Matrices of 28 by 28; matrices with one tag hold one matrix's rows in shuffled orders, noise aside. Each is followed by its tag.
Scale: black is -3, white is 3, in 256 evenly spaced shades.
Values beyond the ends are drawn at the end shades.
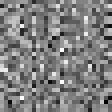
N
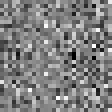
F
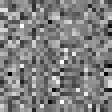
N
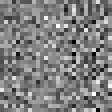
F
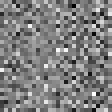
F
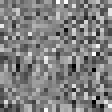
F
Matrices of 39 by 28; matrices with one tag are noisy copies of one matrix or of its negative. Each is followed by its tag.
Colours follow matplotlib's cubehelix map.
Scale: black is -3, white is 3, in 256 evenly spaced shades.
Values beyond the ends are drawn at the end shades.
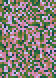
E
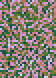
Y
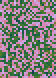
E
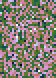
E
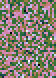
Y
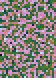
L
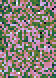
E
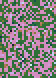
E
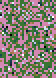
E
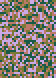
L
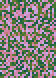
Y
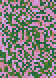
E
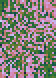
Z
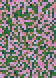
Y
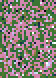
E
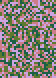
E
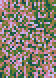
Z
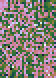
Z
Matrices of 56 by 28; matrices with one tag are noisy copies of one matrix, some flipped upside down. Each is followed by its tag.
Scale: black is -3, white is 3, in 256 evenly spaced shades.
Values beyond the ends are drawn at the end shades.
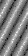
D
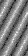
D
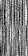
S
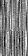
S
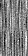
S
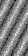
D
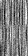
S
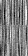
S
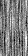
S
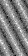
D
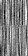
S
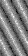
D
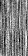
S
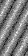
D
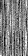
S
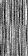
S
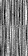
S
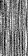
S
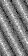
D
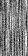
S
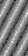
D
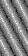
D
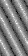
D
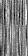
S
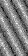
D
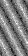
D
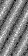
D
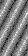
D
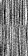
S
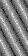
D
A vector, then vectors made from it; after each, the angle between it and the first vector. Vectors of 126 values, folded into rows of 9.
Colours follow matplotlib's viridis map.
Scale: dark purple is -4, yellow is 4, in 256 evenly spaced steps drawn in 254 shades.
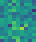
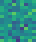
nearly opposite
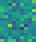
nearly opposite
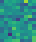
orthogonal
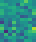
orthogonal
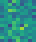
nearly parallel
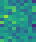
orthogonal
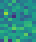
partly aligned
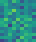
partly aligned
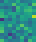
partly opposed
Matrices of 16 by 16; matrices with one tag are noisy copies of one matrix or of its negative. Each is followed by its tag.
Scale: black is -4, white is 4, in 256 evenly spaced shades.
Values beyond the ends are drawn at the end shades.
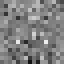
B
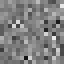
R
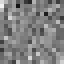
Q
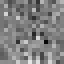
B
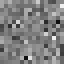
R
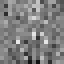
B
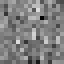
B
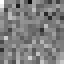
Q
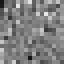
Q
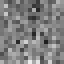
B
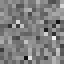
R
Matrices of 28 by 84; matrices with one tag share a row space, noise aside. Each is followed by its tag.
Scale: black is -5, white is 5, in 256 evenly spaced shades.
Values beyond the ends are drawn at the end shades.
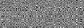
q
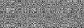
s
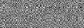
q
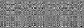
s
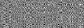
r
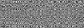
q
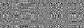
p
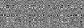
s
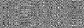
p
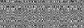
s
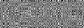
p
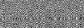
q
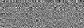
q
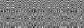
s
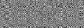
r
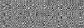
r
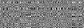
p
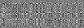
q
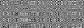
p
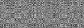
s
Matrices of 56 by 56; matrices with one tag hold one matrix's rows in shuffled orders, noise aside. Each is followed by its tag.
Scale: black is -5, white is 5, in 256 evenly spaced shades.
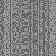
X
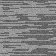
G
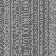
X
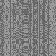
X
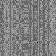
X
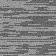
G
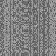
X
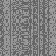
X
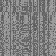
X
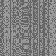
X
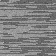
G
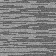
G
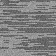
G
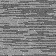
G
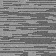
G
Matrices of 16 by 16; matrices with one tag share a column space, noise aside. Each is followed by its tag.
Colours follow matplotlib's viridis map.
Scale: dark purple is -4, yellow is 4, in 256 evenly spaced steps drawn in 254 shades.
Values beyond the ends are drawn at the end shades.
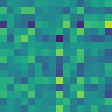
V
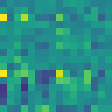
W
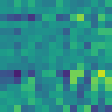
W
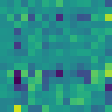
W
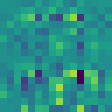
W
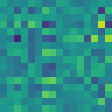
V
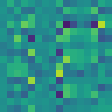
V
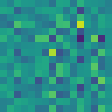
V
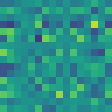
V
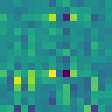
W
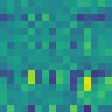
W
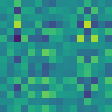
V
